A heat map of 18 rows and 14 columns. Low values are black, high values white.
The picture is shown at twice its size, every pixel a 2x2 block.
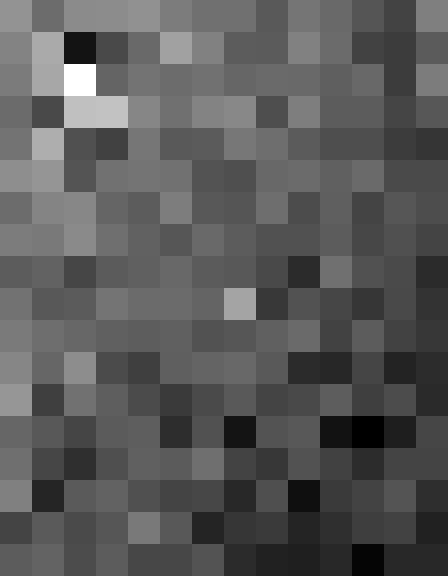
The ninth with the highest average is the top left. There are no regular stripes. There is an overall slope up to the top left. In the top left lies a patch that is rougher than the rest. The ninth with the lowest average is the bottom right. The top left is the roughest part.
